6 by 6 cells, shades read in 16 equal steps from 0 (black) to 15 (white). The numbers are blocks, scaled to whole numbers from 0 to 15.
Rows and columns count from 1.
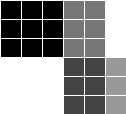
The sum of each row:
29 29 29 62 62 62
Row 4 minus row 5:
0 0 0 0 0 0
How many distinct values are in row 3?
3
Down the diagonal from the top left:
0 0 0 4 4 9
